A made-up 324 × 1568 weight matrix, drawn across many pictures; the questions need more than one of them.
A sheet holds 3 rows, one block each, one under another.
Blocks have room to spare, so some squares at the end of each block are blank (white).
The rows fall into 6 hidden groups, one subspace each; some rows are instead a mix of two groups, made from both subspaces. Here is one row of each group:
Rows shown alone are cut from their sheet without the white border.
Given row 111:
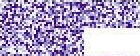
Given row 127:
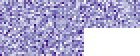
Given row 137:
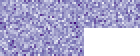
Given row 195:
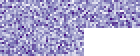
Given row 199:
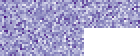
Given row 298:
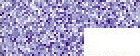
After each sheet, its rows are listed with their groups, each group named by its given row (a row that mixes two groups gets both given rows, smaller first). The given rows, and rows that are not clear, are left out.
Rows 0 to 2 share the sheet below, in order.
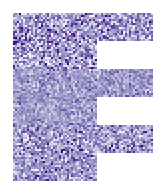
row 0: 195
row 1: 298
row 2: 199
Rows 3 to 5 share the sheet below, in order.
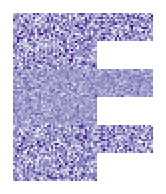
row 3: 137
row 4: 199
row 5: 137
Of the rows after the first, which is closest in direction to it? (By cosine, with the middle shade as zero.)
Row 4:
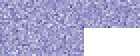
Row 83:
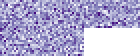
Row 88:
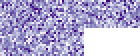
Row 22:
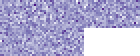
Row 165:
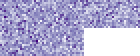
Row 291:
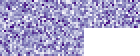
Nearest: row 83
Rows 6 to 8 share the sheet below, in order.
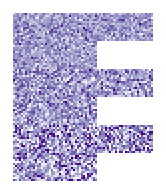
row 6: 199
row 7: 195
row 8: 298
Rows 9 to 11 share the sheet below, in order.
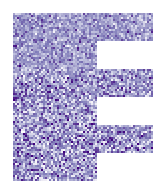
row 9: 127
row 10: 195
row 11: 199
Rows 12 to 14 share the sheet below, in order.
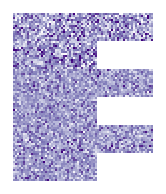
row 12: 298
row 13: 298
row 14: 199
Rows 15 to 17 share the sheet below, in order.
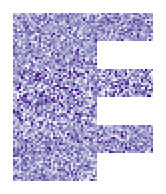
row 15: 199
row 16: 137
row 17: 195
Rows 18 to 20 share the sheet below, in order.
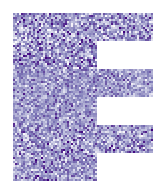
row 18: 195
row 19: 127
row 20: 199
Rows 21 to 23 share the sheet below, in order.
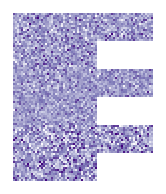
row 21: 199
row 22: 298
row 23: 298
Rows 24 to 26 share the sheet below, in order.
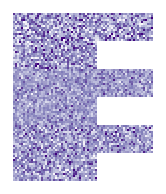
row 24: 199
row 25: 137
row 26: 127
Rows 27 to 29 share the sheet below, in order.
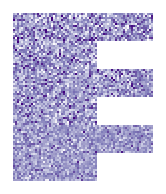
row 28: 127
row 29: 199
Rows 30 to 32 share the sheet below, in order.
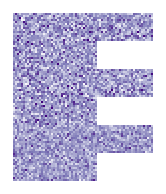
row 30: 199
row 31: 199
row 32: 195
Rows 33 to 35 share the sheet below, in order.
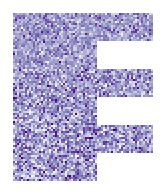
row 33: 298
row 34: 195
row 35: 111
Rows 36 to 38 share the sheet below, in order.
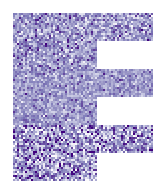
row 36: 137
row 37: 111
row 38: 195
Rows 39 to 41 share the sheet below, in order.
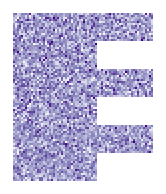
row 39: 111
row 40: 195
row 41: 137
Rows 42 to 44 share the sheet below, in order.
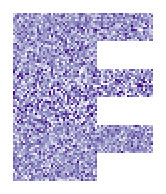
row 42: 137
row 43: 137
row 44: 199
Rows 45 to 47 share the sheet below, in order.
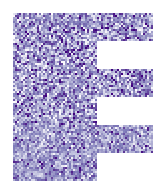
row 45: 137
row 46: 127
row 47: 298
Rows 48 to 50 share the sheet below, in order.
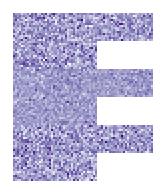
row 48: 111
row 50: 195
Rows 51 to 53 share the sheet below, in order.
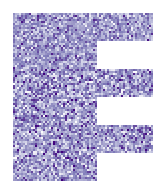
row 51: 127 and 137
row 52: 111 and 298
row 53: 127
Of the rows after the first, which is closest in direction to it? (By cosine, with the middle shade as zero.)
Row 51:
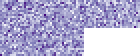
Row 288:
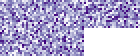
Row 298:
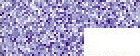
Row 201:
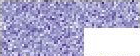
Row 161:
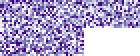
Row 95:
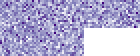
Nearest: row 95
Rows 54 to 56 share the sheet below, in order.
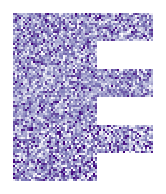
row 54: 199 and 298
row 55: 298
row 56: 298
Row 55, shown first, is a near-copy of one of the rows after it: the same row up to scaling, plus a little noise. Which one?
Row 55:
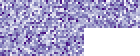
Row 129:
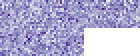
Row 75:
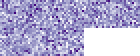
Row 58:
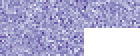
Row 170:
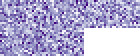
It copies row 129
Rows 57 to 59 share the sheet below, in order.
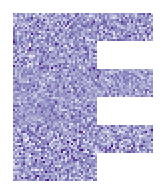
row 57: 195
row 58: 298
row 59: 199
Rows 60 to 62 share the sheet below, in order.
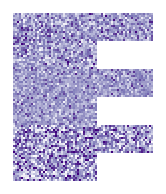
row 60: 195
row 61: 127
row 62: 111
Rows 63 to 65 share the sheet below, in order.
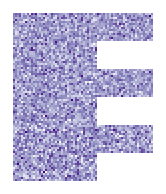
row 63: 111 and 127
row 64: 111
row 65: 111
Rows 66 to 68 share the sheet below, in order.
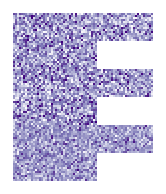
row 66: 137 and 298
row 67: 195
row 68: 137
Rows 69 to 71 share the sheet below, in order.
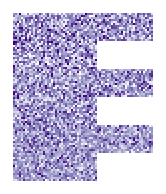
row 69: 195
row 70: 137
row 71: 298
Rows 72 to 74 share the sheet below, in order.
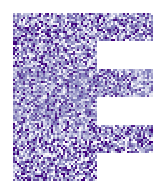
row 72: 195 and 298
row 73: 127
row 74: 137
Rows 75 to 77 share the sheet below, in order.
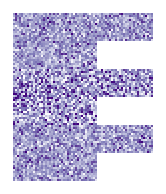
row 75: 298
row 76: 195
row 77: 137
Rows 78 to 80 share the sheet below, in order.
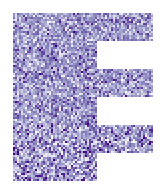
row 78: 195 and 298
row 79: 195
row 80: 137
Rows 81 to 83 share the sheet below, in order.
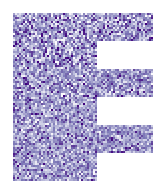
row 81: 127
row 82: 199
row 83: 195 and 199
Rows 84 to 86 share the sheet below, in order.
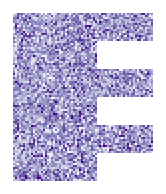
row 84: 111
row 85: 298
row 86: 111 and 195
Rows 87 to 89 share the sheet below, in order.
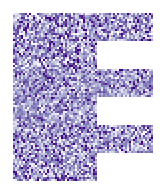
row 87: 111 and 199
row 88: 298
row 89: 137 and 199
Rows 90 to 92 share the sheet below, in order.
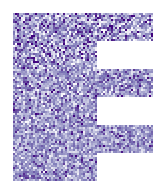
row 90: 199
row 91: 199
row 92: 111
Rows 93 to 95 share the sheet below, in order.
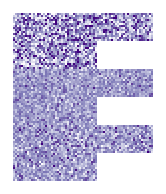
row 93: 111
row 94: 127
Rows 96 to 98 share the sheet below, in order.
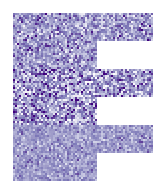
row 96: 137
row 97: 111
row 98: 137
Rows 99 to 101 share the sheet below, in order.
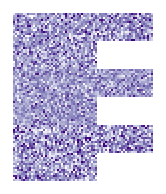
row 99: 298
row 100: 199
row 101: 111 and 195
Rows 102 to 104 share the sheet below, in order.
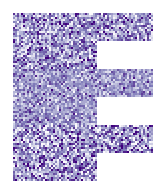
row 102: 195
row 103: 195
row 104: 298
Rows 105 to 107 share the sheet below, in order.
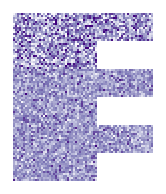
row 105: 111
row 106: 111
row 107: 127
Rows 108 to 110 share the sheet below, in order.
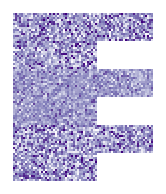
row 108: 298
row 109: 127
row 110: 111
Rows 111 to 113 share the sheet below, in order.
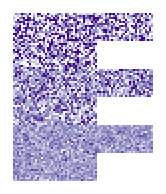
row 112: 298
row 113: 199
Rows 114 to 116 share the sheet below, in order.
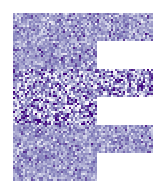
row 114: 298
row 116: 137
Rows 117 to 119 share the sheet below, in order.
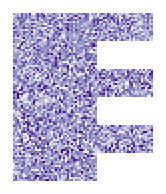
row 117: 127
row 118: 137
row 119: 199
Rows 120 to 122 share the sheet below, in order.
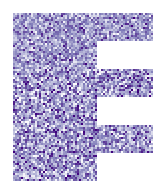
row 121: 199
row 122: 111
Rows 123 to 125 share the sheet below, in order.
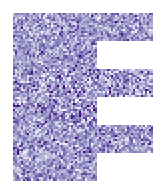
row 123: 298
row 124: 298
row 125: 137
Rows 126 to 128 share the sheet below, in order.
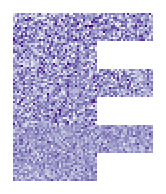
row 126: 111 and 195
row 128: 195
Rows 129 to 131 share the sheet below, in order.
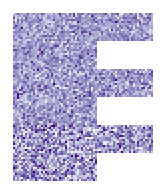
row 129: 298
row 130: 137
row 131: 111
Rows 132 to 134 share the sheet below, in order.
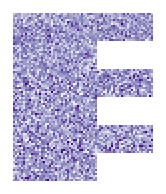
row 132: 195
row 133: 199
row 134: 199
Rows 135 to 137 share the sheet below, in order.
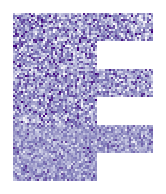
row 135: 127
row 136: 111
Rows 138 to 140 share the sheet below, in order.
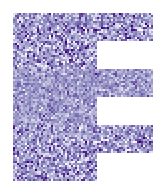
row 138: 137
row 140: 137
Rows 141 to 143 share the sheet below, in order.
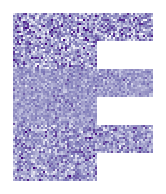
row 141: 199
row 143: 111
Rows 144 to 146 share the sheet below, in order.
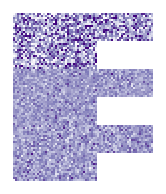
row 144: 111
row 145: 127
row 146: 127 and 195
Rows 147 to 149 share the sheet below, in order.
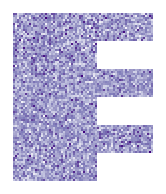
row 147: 111
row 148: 111
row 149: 199
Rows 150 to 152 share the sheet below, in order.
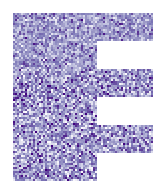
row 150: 111
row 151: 195
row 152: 195
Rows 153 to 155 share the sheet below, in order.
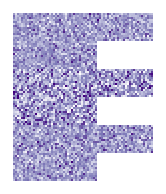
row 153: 298
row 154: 137
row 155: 137
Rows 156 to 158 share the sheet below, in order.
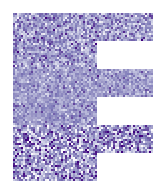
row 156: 111
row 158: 199
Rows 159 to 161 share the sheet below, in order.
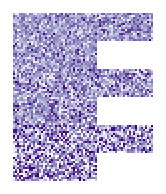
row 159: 199
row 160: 298
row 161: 195
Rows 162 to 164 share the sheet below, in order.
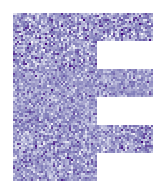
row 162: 199
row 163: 195
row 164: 127 and 137
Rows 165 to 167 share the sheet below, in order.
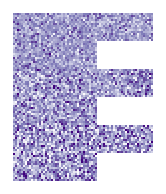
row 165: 199
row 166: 127
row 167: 111 and 195
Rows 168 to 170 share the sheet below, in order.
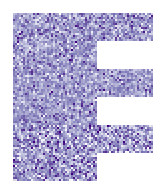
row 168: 137
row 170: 298
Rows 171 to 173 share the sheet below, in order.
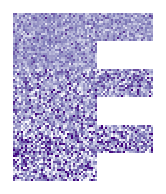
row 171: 111
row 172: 199
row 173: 195
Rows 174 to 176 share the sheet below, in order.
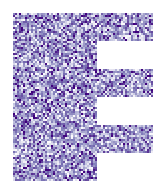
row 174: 195
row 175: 199
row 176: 195
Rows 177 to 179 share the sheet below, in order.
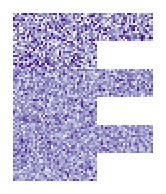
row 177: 195
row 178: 111
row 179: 195
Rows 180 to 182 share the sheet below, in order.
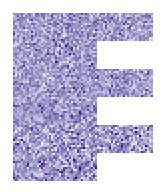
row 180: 127
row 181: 298
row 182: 298
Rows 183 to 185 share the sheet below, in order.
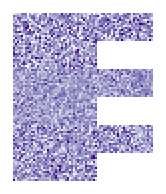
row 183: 199
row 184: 127
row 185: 127
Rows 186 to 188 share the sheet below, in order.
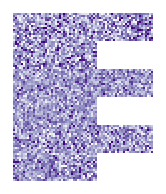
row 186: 127
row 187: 137
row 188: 298
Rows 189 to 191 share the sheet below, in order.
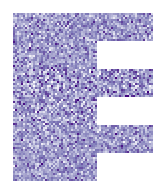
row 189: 195
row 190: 298
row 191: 298
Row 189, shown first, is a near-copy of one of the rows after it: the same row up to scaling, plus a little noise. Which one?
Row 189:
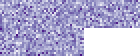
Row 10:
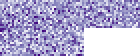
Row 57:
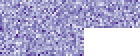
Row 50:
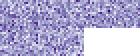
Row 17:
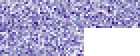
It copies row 57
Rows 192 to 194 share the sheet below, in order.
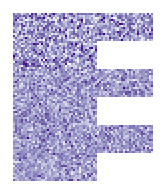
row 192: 111
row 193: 195
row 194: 298
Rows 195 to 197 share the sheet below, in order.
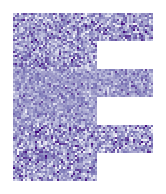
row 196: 137
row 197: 137
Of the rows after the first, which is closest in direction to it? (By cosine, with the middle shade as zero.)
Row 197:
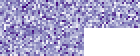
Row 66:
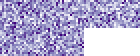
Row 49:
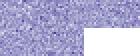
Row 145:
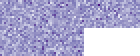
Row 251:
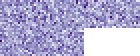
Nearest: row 66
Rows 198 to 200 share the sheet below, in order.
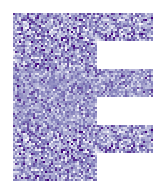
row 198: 199
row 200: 199
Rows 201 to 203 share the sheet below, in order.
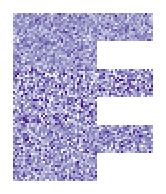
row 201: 137
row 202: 111
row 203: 199
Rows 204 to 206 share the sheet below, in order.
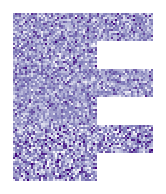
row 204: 127
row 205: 195
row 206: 127
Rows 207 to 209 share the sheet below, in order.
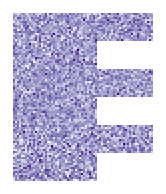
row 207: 199
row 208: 111
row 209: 195
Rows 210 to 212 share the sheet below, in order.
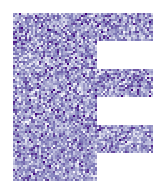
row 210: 195
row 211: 199
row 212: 199
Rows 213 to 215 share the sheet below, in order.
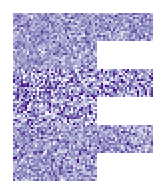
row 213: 298
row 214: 195
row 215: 127
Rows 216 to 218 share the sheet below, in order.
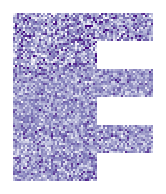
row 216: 111
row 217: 111 and 195
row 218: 195
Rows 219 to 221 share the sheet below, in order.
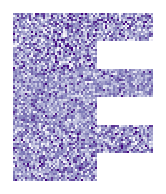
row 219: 127
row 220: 111
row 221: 298
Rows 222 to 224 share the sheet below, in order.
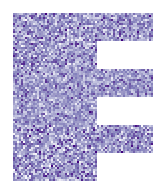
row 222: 111 and 199
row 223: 111 and 195
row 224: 199
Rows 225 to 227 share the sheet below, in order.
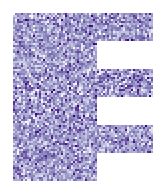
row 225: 111 and 298
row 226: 199
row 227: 137
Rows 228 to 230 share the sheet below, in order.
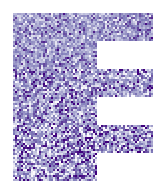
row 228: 127
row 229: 298
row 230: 111
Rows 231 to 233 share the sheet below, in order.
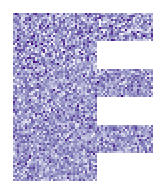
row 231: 199
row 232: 199
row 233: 195
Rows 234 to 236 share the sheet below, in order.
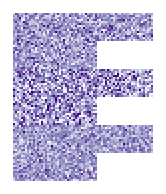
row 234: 199
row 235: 127
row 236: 195
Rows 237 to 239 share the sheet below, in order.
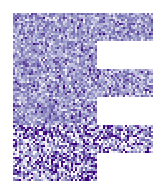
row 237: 111
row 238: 298
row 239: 195
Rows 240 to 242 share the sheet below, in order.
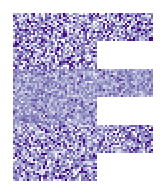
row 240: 127
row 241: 111
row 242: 127
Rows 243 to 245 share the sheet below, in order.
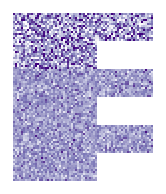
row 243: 199
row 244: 137
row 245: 137 and 199
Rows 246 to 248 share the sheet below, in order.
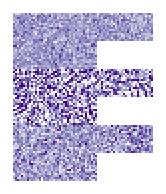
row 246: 127
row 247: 195
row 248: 127 and 298
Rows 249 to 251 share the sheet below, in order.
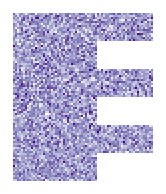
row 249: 199
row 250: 195
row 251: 298
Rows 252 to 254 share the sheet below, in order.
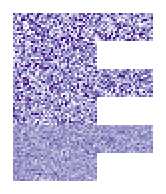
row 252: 199
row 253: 199
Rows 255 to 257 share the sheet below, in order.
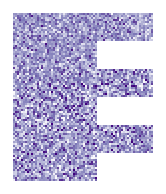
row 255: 127
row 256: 137
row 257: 127
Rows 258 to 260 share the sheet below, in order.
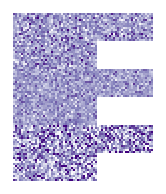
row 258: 199
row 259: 111 and 137
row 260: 298
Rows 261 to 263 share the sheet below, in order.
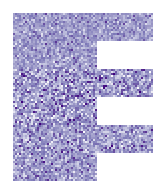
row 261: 127
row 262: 111 and 199
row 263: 199
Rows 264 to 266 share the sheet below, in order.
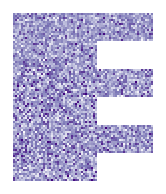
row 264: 111
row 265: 111 and 199
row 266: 195
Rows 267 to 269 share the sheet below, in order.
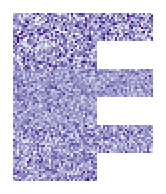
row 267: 137
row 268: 195 and 199
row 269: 195
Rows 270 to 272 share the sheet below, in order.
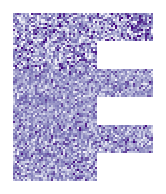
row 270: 127
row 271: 137
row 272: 137
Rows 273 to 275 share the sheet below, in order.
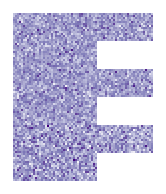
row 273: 137
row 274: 137
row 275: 199 and 298
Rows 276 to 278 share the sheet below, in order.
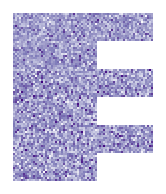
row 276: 298
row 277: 127 and 195
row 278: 111
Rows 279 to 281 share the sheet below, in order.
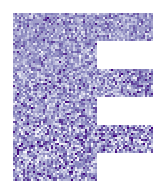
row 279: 111 and 298
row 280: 127
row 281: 137
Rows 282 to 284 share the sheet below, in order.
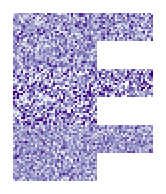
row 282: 137
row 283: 137
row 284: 127
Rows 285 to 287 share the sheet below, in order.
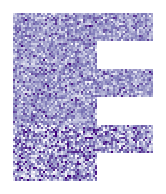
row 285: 111
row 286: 111
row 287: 111
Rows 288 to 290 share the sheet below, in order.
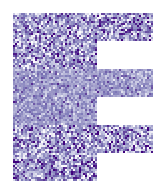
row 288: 199
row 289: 127
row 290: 298
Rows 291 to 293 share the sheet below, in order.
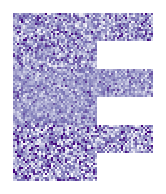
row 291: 137
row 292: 137
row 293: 199
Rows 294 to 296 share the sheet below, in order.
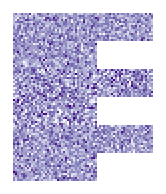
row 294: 111
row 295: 127 and 137
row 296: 127 and 199
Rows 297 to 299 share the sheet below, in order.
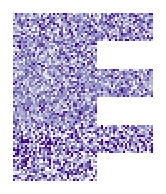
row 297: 298
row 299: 195
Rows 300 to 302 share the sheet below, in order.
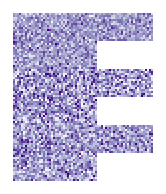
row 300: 195
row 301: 111
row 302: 195
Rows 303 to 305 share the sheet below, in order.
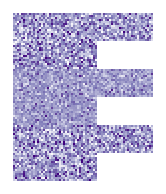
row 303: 195
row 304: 199
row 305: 111 and 298
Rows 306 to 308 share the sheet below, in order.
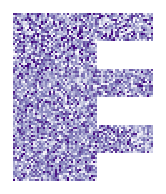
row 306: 199
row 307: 137
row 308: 127
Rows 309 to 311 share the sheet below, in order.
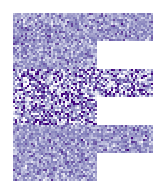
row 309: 195
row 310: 199
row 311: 137
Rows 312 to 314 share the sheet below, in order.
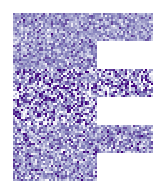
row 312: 195
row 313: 137
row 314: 199
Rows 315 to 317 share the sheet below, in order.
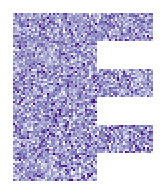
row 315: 298
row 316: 127
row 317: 298
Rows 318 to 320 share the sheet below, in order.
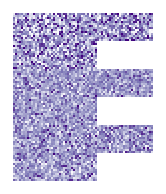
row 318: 298
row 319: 199
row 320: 298
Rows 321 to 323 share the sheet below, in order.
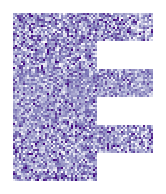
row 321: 127
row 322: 127
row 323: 137
